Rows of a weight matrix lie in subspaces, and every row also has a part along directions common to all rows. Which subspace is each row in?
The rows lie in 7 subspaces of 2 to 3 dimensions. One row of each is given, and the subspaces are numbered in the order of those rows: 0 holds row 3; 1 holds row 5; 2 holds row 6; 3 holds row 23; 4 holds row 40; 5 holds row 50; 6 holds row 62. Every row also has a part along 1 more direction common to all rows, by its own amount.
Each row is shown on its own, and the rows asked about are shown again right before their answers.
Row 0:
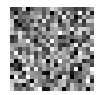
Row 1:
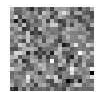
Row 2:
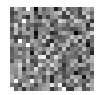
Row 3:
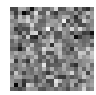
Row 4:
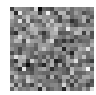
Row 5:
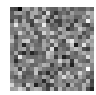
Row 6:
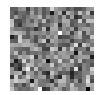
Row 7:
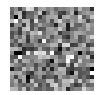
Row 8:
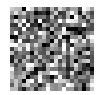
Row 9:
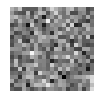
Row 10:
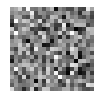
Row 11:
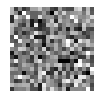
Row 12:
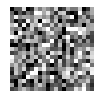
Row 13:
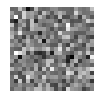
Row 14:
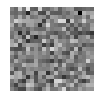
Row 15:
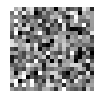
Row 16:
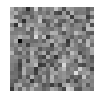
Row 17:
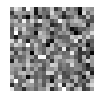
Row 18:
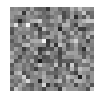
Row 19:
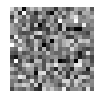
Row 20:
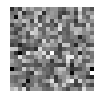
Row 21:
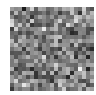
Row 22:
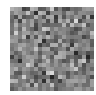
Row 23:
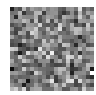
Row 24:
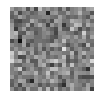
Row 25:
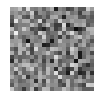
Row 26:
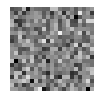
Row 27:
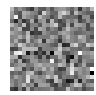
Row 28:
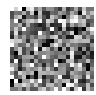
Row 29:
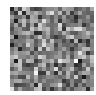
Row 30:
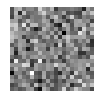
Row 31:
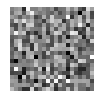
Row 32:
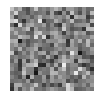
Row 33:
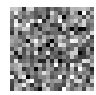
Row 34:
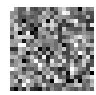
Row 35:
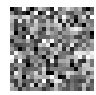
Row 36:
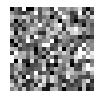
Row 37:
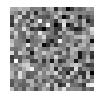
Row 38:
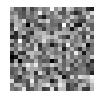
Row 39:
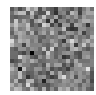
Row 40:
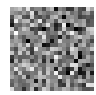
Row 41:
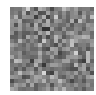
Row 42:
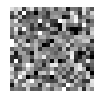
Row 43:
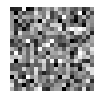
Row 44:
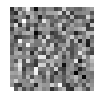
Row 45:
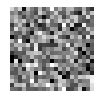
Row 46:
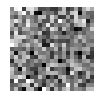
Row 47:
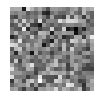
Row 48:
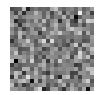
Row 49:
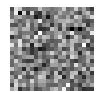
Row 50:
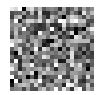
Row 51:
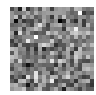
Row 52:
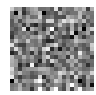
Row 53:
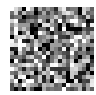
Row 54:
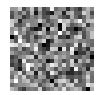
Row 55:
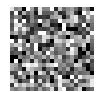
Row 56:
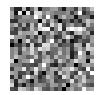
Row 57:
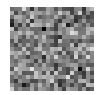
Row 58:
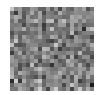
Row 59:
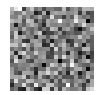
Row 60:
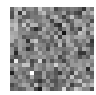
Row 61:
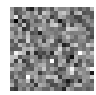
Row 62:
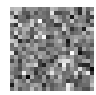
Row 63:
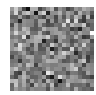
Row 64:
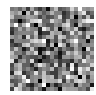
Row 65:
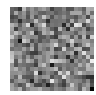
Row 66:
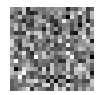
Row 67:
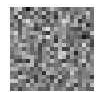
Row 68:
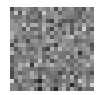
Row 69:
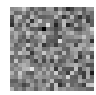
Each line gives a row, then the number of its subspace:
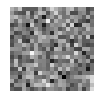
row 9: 1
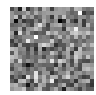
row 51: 0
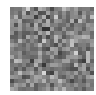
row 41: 0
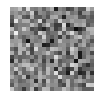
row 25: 4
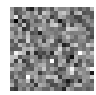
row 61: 3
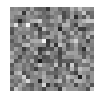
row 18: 2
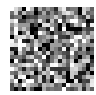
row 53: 3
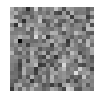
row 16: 6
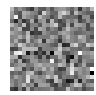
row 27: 3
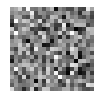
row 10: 4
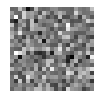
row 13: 3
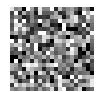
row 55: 1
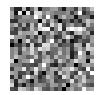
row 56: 0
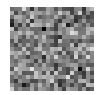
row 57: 4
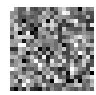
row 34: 3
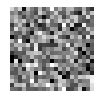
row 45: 1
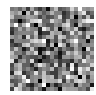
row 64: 2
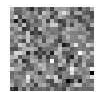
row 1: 3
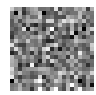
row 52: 5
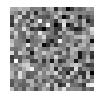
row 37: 4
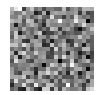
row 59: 1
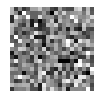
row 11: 6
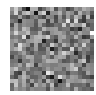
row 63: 0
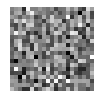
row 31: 4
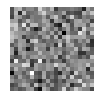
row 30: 5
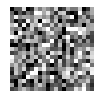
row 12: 5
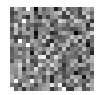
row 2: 6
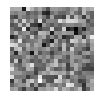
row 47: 5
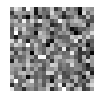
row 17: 6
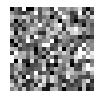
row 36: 0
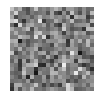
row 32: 6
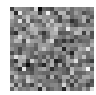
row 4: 1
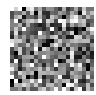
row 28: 5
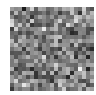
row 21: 4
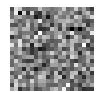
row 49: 0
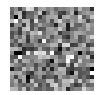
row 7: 3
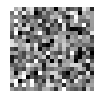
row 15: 5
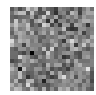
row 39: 1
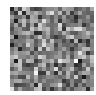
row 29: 6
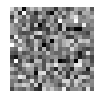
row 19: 6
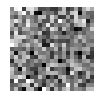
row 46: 1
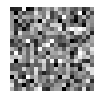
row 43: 2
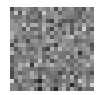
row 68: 5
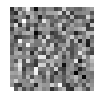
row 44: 6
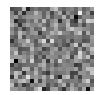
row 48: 2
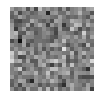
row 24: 1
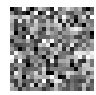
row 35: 0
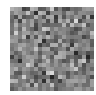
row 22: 0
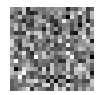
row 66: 4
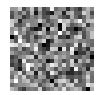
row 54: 2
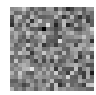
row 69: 4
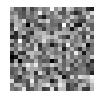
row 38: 1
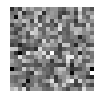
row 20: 3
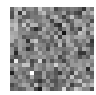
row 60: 5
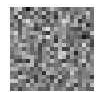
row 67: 0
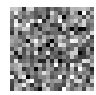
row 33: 2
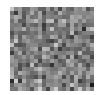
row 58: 5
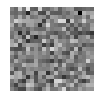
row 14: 0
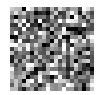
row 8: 5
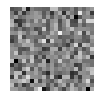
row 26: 2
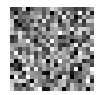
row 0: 2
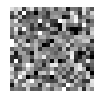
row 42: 4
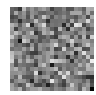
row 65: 1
